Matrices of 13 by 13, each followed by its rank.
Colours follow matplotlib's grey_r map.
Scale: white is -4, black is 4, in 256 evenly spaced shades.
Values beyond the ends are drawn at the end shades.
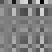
one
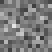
full rank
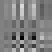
one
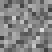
full rank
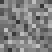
full rank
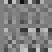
two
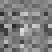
two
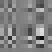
one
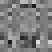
two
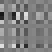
one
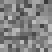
full rank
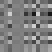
one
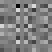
two
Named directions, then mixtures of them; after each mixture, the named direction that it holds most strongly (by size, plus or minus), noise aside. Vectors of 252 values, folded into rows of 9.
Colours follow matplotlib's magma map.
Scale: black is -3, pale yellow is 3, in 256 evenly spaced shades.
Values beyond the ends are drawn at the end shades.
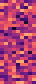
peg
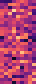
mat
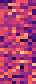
mat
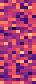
peg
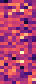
mat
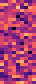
peg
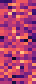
mat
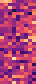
mat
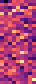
mat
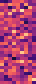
mat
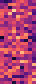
mat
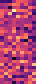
mat
